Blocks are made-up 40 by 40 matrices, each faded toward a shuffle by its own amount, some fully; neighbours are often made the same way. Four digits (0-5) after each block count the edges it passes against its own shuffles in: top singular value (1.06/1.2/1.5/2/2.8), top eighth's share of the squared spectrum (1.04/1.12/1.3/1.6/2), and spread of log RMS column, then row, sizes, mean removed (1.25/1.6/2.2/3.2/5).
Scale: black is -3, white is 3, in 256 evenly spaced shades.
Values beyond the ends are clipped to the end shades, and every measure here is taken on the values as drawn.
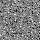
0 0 0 0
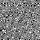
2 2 0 2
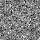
0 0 0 0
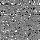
3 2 0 1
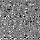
3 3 1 2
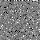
2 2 0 1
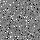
0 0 0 0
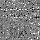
3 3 0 2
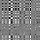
5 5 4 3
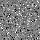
2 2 0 0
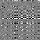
4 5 2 3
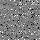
2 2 0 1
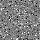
0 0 0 0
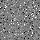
1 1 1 0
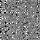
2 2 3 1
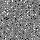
0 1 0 0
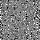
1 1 2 0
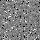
0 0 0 0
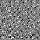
3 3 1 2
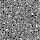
0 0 0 0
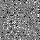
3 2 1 0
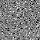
3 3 1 1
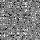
3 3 1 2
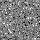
2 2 0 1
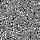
1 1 0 0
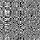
4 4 3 2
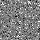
1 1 0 0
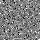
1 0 0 0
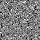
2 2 0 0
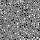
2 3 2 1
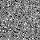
0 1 0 0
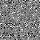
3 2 0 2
